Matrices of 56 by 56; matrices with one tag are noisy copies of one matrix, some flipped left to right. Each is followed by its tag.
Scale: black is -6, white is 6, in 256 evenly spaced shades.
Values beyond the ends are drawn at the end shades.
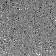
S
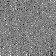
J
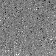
S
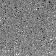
S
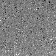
S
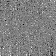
J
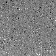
S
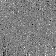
J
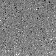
S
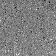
S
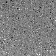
S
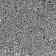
S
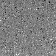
S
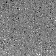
S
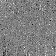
J
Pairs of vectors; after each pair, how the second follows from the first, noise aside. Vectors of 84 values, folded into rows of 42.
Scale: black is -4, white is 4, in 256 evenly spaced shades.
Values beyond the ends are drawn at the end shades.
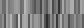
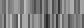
copied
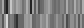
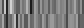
sign-scrambled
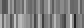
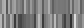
sign-scrambled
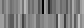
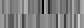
copied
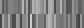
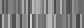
copied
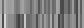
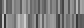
sign-scrambled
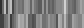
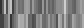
copied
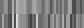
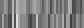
copied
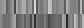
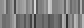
copied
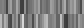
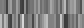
copied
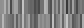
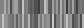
copied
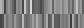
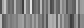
sign-scrambled
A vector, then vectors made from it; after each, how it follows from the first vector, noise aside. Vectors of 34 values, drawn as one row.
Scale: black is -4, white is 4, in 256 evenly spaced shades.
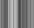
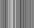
partly zeroed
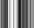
scaled up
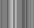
partly zeroed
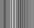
partly zeroed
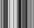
scaled up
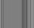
partly zeroed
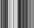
scaled up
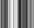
scaled up
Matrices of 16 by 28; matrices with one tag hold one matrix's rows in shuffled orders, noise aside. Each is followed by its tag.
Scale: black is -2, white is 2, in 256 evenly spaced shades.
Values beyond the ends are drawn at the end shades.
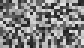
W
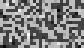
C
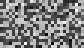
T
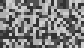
T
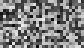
C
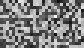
T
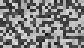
W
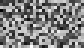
T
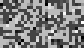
C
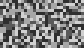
W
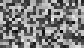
W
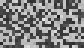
W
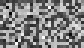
T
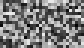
C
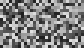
W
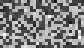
W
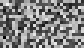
W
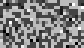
W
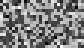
W
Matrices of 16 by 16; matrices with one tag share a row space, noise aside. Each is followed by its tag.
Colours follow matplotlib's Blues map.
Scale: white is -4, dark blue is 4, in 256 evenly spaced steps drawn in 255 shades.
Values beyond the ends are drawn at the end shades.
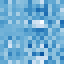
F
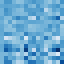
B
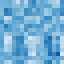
B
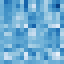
B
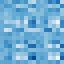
B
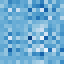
F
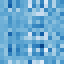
F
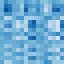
B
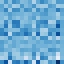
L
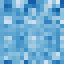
B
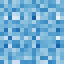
L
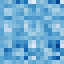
B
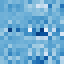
F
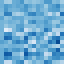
B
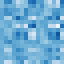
B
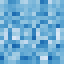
L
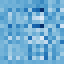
F
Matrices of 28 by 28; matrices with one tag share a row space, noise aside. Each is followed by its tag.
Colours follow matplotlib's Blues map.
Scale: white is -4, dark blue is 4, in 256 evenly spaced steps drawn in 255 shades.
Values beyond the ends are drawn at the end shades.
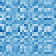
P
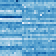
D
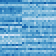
D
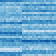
D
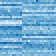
D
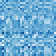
P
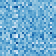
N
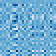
N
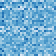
P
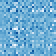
N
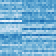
D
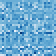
P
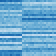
D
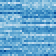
D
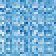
P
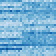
D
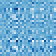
N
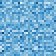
P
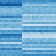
D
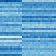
D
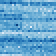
D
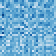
P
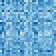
P
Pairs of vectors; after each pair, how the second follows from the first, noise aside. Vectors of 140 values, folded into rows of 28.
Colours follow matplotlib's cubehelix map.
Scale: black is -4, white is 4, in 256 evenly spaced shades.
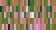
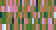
wrapped around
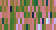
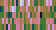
wrapped around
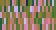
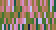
reversed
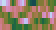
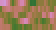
shrunk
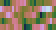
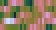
reversed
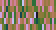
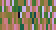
reversed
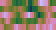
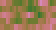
shrunk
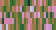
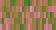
shrunk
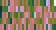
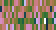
wrapped around
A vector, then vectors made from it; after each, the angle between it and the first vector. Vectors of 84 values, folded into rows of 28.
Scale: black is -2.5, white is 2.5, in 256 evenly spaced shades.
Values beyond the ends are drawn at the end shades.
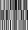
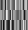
partly opposed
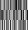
nearly parallel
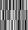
orthogonal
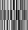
orthogonal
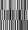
partly opposed
